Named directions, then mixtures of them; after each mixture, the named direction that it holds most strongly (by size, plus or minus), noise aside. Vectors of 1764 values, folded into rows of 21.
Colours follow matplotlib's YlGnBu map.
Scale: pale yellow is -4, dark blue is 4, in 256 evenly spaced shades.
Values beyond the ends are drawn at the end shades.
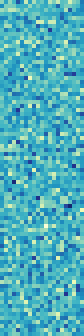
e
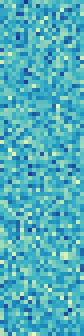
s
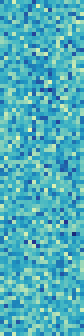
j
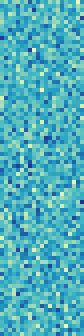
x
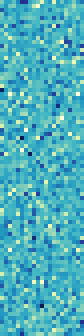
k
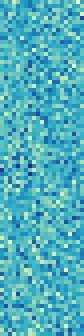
x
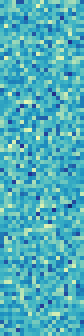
e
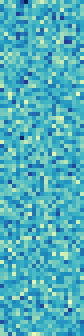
s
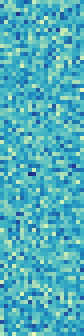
s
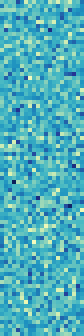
e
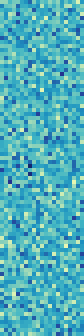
x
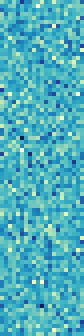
k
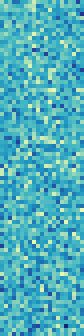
j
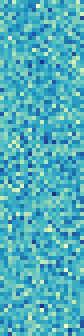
x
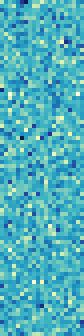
k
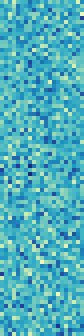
x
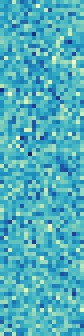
j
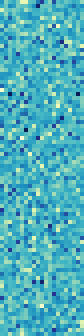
k
